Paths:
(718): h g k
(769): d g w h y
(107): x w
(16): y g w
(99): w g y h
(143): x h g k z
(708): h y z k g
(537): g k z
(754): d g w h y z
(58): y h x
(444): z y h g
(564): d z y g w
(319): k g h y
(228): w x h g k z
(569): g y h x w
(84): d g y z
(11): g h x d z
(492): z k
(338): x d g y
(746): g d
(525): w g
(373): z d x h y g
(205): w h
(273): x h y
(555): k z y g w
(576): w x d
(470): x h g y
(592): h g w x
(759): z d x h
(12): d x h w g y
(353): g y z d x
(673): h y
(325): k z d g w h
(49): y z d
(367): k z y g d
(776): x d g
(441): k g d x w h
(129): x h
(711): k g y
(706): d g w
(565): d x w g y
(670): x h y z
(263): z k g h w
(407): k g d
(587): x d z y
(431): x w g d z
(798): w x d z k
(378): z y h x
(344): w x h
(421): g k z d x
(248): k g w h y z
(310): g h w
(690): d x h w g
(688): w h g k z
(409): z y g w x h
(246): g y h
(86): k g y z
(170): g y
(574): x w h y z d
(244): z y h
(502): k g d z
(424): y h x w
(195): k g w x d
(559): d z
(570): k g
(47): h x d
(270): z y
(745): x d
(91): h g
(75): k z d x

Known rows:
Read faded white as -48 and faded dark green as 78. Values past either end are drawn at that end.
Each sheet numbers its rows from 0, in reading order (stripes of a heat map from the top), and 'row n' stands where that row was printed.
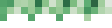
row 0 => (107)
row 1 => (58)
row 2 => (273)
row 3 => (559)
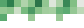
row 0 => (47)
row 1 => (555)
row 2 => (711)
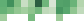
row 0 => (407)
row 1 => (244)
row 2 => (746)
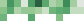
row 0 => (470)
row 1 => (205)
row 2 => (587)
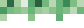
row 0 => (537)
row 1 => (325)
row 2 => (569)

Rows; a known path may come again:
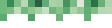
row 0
(569)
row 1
(205)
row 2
(470)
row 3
(769)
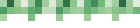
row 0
(537)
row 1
(587)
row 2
(555)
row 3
(407)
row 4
(143)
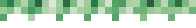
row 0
(47)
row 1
(559)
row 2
(273)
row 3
(58)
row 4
(107)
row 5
(325)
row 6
(441)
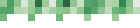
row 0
(338)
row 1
(378)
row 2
(759)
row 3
(746)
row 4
(711)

